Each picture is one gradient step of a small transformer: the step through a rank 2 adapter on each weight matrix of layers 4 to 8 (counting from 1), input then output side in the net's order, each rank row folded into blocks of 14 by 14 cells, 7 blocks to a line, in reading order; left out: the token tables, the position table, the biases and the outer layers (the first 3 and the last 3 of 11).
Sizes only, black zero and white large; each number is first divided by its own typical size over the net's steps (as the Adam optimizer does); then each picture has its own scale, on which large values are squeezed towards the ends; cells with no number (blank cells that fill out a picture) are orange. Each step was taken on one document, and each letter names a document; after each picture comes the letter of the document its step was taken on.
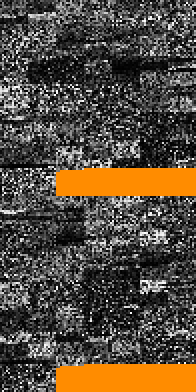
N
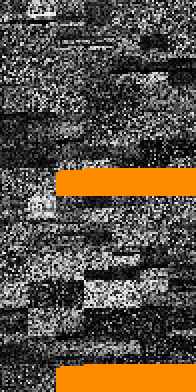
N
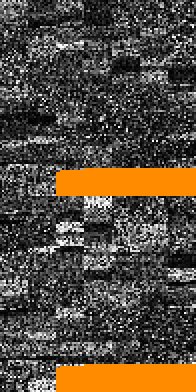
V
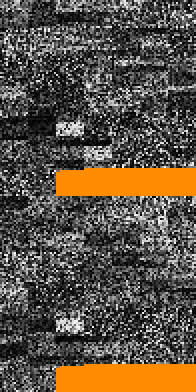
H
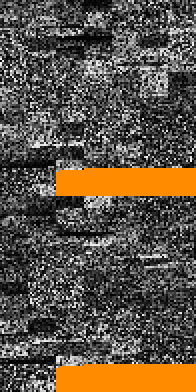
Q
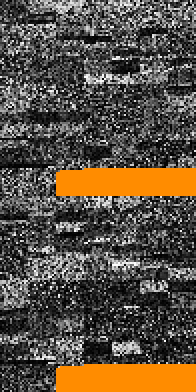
N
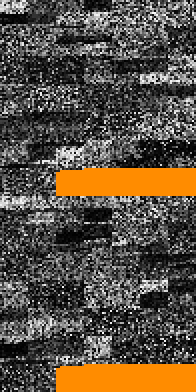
N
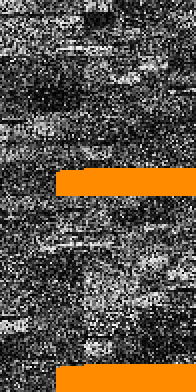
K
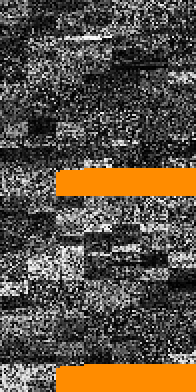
H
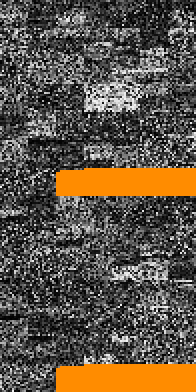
K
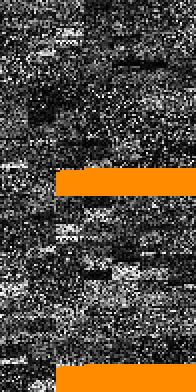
V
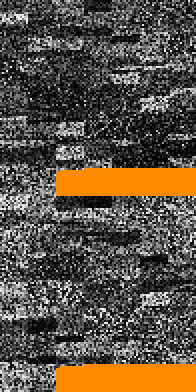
H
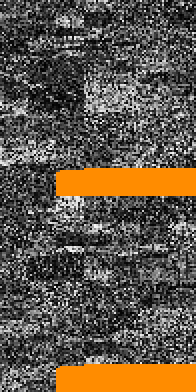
K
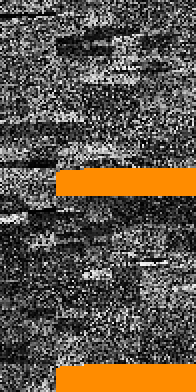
Q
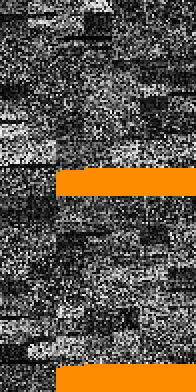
K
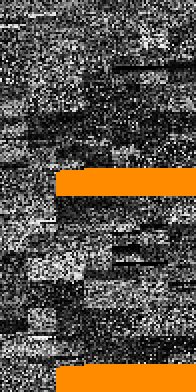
N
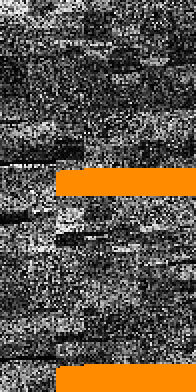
H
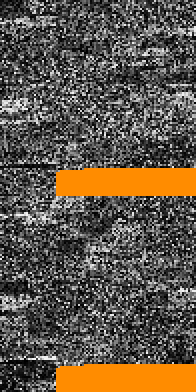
Q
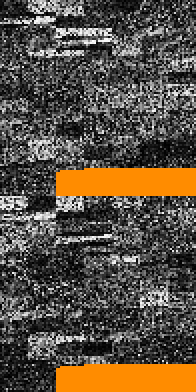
Q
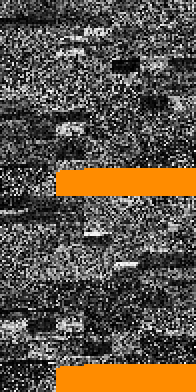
N
